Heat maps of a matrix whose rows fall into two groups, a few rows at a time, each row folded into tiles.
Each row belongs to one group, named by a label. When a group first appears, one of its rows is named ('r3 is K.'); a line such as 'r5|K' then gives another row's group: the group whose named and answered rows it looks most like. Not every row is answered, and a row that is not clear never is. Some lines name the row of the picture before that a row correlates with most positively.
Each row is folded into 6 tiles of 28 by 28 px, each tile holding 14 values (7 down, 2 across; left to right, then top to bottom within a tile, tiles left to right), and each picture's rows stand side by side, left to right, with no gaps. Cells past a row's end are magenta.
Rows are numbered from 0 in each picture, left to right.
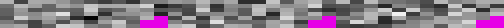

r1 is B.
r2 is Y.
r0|B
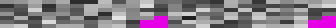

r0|B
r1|Y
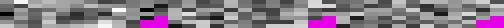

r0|B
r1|Y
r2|Y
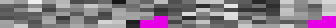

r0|B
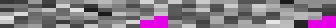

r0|Y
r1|B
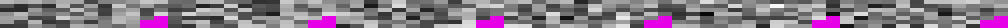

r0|Y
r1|Y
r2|Y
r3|B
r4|B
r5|Y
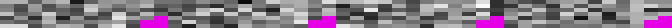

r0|B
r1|Y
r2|B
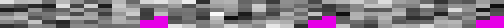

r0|Y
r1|B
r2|B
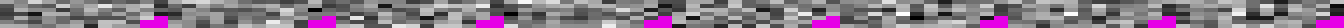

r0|B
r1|B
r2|B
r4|Y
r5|B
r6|B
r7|B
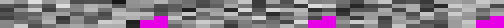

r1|Y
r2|Y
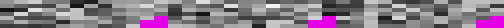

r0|Y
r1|B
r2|Y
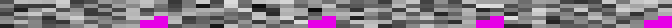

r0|Y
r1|Y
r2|Y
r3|Y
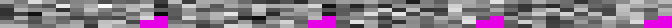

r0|B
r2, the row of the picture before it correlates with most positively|3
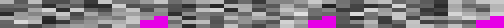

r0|Y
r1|Y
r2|Y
